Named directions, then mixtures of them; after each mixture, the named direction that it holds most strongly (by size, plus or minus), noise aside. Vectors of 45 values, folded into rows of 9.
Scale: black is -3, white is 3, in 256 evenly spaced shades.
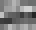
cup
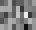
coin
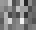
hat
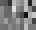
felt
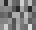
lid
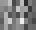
hat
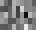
coin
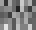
lid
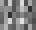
hat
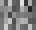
lid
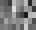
felt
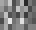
hat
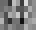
hat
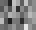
hat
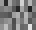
lid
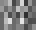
hat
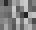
felt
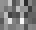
hat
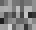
coin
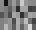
lid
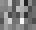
hat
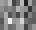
hat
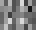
hat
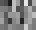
hat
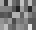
lid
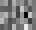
coin
